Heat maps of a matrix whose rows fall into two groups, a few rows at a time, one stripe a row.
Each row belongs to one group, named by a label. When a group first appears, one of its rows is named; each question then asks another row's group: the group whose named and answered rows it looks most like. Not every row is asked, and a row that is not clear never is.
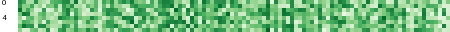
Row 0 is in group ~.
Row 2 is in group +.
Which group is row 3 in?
+
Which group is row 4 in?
~
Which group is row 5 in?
~
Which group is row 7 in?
~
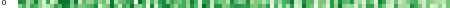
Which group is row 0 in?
~
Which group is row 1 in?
~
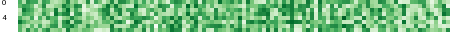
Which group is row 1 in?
+
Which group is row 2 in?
+
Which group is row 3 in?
+
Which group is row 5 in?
+
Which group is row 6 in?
~
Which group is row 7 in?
~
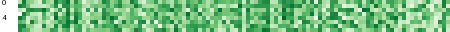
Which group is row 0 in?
+
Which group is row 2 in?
~
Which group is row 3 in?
+
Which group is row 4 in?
+
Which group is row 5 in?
~
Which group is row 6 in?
+
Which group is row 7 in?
+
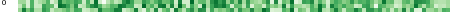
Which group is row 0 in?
~
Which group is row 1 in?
~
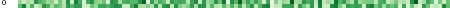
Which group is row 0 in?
~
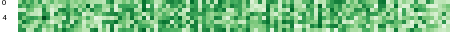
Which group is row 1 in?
~
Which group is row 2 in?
~
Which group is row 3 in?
+
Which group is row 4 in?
~
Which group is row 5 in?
+
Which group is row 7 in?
~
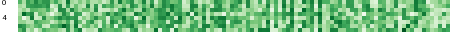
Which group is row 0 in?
~
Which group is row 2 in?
~
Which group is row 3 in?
+
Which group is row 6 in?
~
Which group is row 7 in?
+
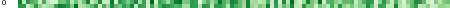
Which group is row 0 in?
~
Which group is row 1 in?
~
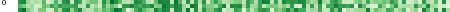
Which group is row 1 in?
~
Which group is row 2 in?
+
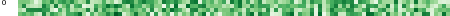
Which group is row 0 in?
~
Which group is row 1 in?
+
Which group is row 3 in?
+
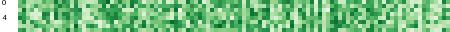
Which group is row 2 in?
+
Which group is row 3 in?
+
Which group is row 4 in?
+
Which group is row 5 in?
~
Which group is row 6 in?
~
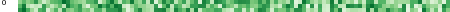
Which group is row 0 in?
~
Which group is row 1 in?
+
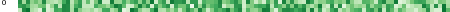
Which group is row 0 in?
~
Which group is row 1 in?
+
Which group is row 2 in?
+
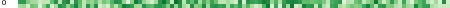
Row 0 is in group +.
